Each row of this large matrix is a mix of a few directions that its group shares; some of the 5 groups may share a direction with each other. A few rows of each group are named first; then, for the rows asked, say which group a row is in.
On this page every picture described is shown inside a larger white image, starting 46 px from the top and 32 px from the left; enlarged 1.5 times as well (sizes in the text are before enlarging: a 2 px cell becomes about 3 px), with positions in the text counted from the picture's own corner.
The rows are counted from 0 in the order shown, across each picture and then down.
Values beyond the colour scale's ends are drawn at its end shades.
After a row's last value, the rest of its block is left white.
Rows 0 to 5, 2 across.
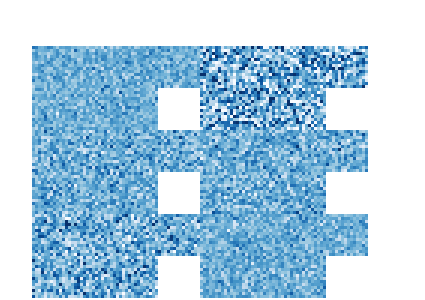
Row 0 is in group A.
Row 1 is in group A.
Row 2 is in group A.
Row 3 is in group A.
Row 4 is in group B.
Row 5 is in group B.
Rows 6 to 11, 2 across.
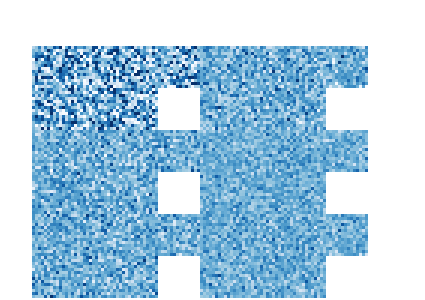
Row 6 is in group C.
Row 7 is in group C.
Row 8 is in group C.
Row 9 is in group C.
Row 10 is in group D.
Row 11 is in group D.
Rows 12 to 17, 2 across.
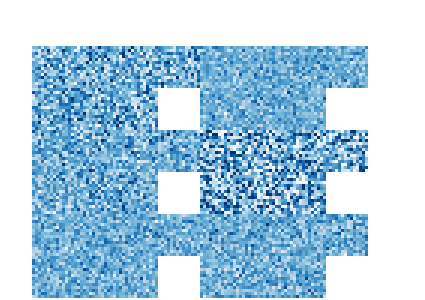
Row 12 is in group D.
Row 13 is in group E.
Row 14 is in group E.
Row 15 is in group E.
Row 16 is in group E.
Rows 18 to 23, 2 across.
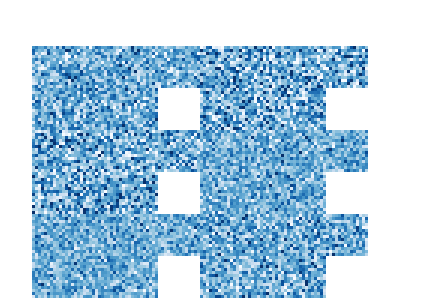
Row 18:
B
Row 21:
D
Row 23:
D
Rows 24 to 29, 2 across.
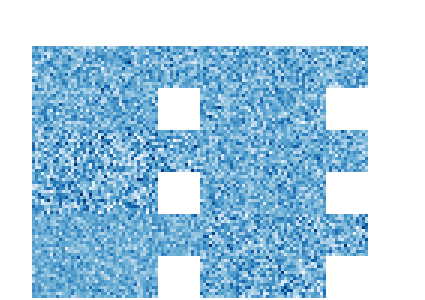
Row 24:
A
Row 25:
D
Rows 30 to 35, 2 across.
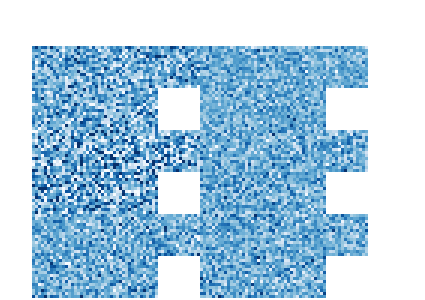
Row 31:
E
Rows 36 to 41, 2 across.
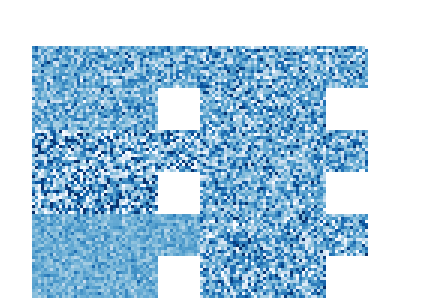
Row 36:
A
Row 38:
B
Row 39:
E
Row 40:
C
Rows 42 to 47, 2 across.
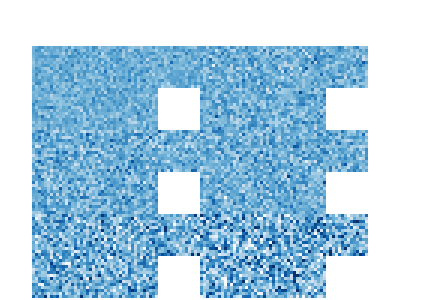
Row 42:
D
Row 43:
C
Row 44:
E
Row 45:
E
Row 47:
A
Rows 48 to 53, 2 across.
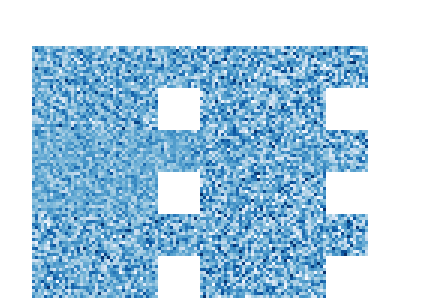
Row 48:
C
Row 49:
A
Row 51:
D
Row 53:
A
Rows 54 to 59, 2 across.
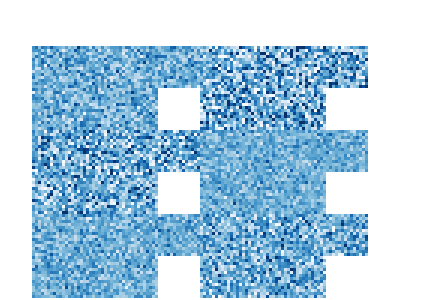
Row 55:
D
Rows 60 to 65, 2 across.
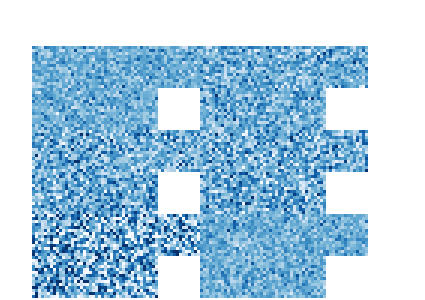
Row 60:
E
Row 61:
E
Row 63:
C
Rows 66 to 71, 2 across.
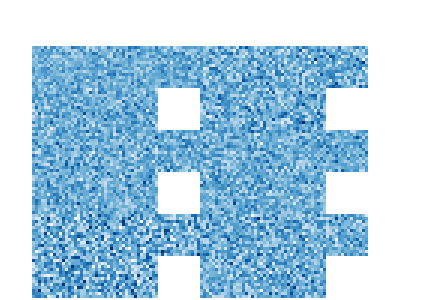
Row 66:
D
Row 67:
D
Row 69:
E
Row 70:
C
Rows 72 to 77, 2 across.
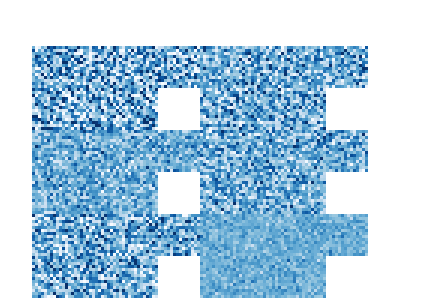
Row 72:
C
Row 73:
C
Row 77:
A
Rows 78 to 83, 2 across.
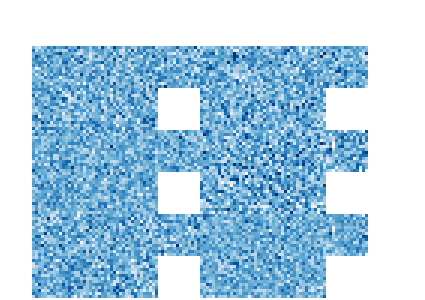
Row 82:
D
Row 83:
C
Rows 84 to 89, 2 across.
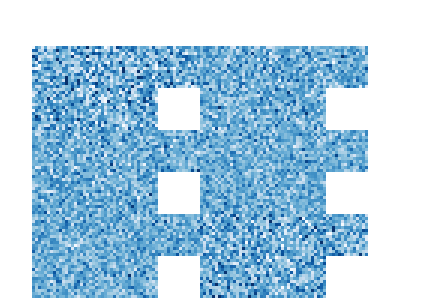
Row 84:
E
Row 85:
D
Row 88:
B
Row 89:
D
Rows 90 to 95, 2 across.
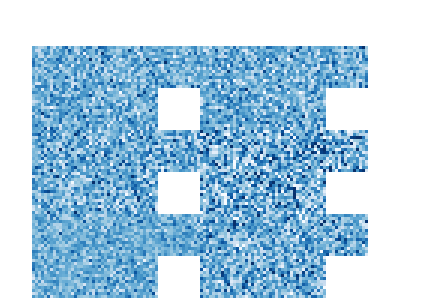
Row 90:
D
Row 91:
C
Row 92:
D
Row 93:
A
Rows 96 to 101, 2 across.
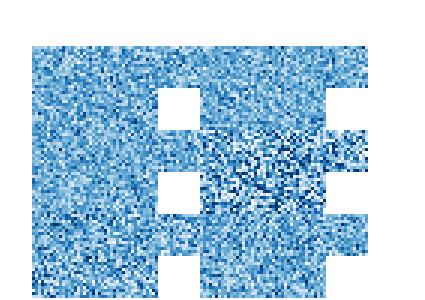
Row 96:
C
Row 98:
D
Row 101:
C
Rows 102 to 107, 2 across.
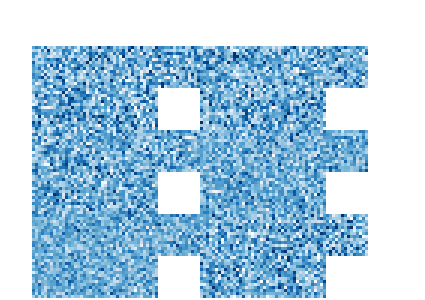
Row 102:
C
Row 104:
A
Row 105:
D
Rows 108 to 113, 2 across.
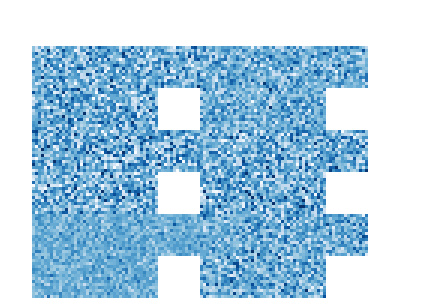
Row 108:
C
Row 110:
A
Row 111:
D
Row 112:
D
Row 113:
C
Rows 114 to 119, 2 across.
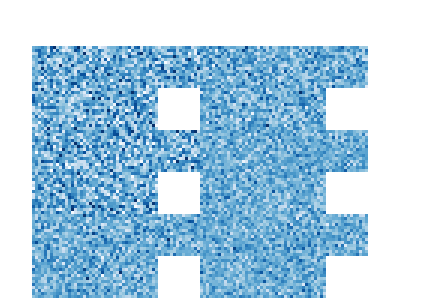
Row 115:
C
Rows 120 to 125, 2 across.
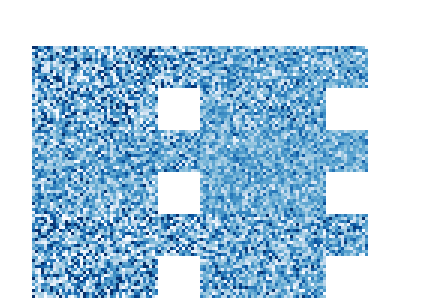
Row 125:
E
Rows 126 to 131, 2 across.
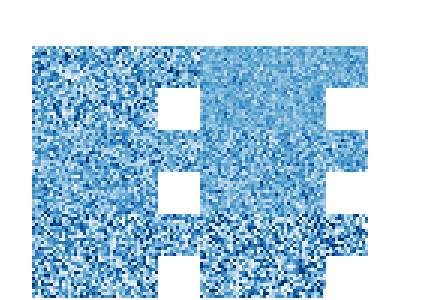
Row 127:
A
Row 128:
A
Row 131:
D
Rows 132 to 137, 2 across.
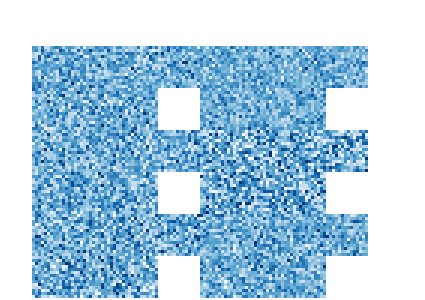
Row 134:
C
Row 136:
C
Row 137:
E
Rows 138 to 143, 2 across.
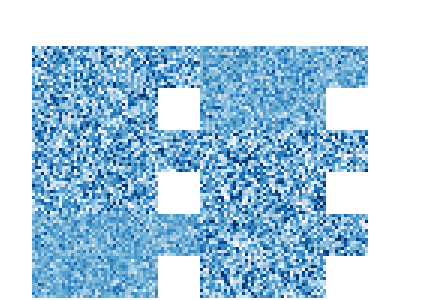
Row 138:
D
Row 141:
B
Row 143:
B
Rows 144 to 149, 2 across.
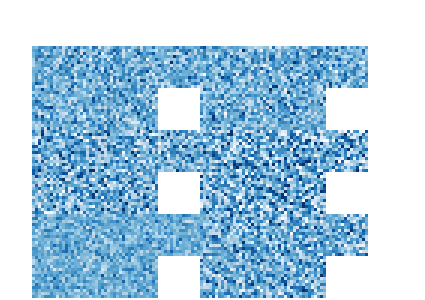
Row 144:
C
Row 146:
E
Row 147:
C
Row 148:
E
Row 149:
C
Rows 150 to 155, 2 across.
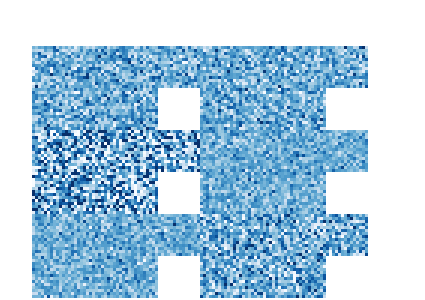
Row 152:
D
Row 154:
D
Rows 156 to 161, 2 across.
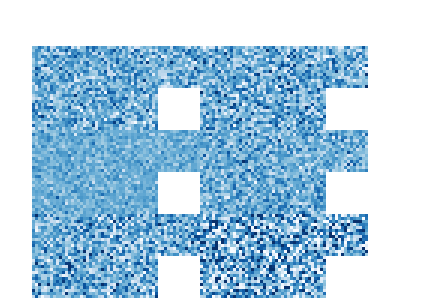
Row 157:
C
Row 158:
E
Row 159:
B
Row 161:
A
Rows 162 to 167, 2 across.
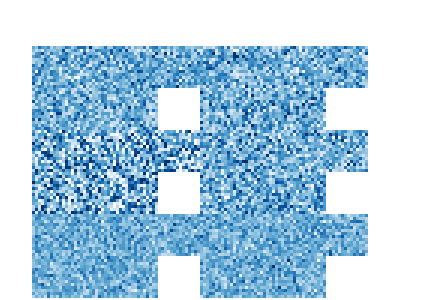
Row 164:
C
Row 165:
B
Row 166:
D
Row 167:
A
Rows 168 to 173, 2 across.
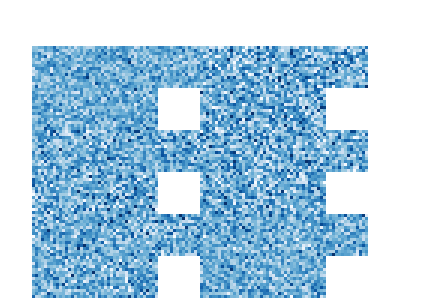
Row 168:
A
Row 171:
E
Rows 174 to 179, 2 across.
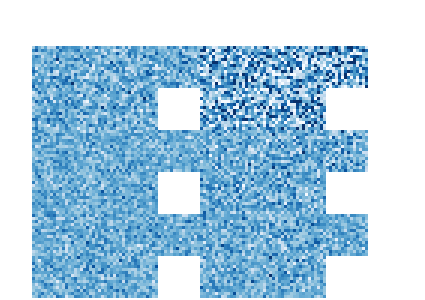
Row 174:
A
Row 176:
E
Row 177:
A
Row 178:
E
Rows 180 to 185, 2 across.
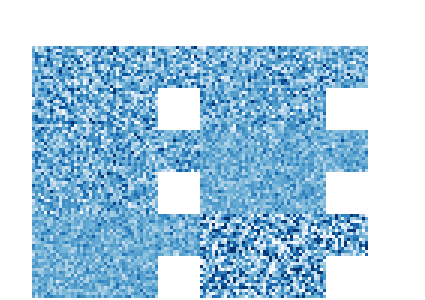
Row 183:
D
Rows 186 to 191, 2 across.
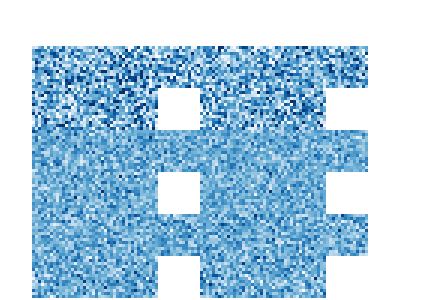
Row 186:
C
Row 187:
D
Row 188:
A
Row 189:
E
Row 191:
D
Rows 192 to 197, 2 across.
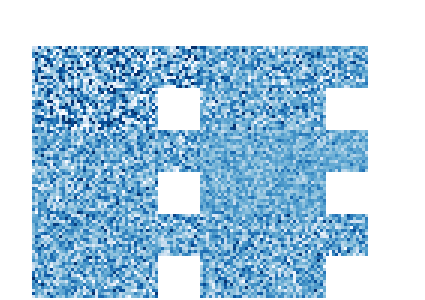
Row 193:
A
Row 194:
A
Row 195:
E
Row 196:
D
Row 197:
A
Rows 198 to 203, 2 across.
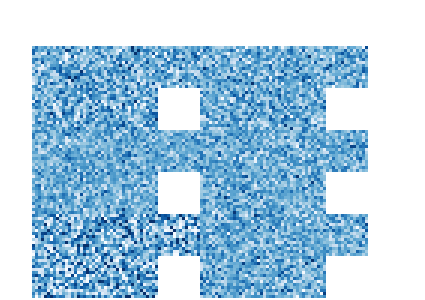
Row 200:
B
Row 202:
A
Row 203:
D
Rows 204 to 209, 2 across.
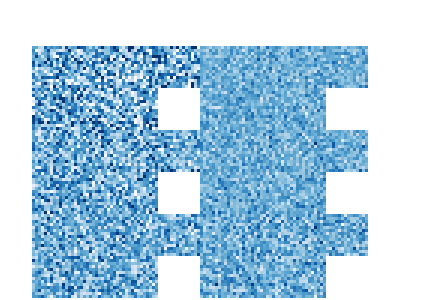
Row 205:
C
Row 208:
C
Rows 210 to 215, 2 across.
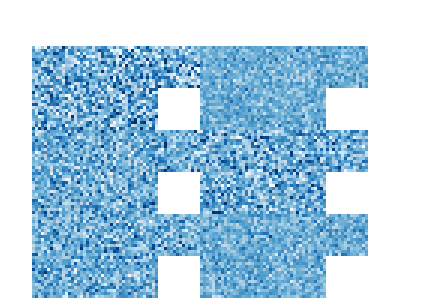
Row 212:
C
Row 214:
A
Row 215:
E
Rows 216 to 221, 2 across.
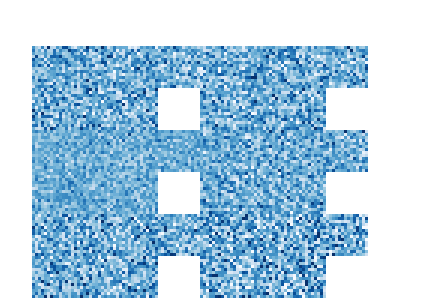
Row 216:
D
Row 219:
C
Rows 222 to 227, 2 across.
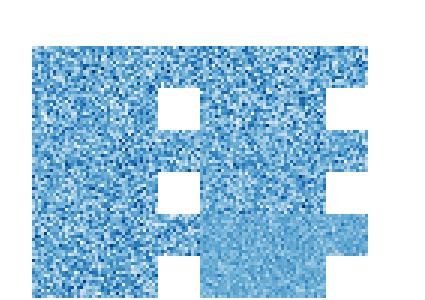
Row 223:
C
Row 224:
C
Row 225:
C
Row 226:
C
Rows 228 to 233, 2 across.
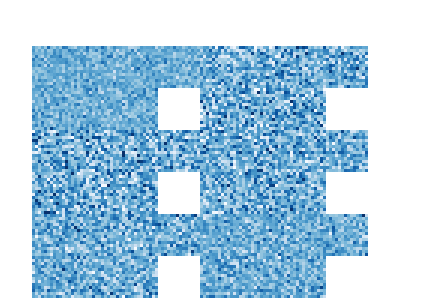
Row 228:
D
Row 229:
D
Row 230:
E
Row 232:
C
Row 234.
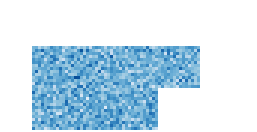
